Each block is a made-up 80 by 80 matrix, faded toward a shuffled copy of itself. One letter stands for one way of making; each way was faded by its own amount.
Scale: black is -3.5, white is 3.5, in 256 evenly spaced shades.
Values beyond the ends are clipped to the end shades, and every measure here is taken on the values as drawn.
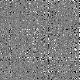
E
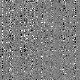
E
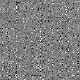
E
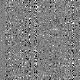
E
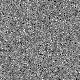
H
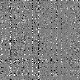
E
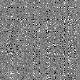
E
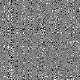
E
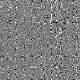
E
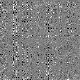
E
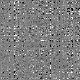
E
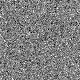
H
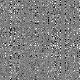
E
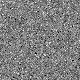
H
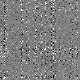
E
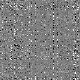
E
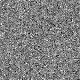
H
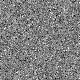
H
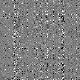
E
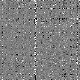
E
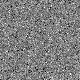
H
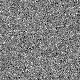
H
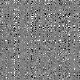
E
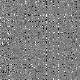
E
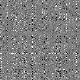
E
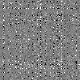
E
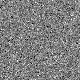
H
